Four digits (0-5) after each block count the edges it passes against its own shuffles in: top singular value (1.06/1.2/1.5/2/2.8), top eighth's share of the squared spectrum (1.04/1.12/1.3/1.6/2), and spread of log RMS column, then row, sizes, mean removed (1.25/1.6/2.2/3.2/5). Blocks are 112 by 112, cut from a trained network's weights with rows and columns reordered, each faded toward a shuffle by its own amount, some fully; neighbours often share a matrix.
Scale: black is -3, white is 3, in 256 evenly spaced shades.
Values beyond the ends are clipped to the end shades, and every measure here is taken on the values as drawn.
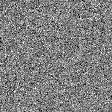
2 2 0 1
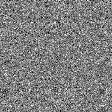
3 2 0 1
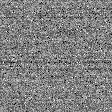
2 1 0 1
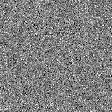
3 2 0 1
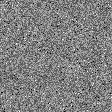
0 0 0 0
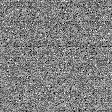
2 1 0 0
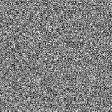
4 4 1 2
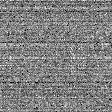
4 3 1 2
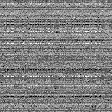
5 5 2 3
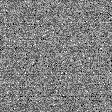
2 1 0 0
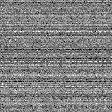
5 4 2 3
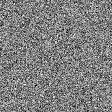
2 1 0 0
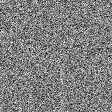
0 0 0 0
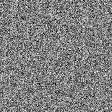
2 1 0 0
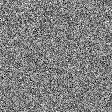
1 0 0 0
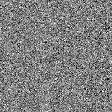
3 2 1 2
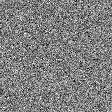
0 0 0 0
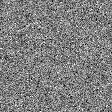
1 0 0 0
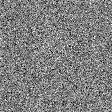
2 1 0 0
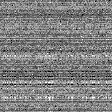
5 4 2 3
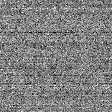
3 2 0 1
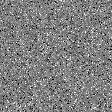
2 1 0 0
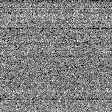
3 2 0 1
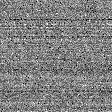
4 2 0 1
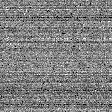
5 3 1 3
